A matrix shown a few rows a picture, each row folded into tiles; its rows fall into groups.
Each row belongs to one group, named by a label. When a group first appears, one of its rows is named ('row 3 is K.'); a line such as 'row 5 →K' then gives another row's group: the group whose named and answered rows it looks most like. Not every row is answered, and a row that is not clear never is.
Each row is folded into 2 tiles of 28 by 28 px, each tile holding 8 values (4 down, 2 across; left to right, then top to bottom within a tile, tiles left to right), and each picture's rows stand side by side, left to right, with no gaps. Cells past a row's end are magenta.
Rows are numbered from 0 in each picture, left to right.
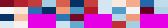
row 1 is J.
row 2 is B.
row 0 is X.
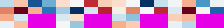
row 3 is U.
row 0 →U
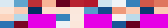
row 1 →X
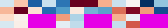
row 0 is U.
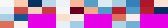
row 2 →J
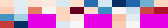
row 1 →U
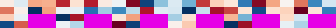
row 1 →X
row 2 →B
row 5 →U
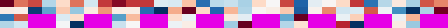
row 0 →X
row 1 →B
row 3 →U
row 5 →J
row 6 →B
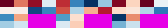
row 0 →X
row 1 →J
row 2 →X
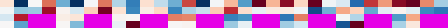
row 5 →X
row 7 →X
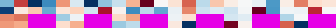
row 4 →B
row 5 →B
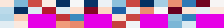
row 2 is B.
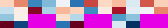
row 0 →B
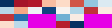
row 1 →B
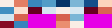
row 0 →B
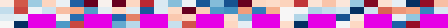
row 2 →X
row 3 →U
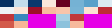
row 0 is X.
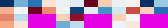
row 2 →U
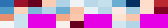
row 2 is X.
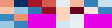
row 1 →U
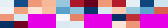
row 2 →J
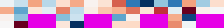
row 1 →B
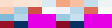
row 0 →B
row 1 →B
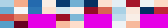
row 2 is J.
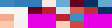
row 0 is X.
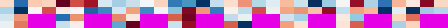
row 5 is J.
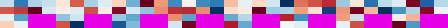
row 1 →B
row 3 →U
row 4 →B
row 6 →U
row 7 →B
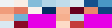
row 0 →U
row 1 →U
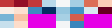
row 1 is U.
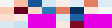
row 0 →U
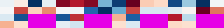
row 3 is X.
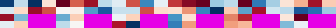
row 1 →X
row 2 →B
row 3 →X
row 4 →B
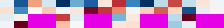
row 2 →J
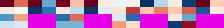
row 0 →X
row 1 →X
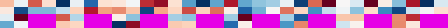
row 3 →J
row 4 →J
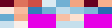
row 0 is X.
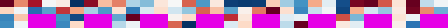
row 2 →J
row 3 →B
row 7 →U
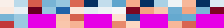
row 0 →B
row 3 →J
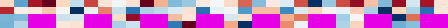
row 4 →B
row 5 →B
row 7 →X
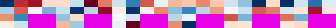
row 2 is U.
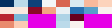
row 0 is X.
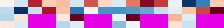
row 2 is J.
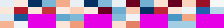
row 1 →J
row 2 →J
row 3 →X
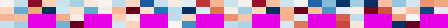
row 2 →U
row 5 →U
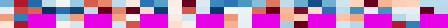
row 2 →U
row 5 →U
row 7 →B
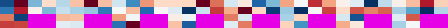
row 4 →U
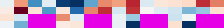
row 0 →U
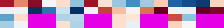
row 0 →X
